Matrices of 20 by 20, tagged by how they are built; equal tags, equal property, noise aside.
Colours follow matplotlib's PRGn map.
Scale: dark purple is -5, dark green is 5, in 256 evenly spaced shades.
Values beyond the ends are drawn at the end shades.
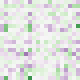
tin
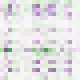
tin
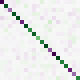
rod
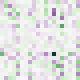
tin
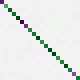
rod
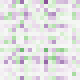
tin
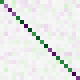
rod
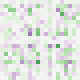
tin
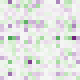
tin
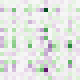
tin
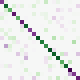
rod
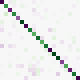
rod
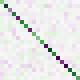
rod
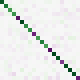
rod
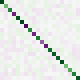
rod
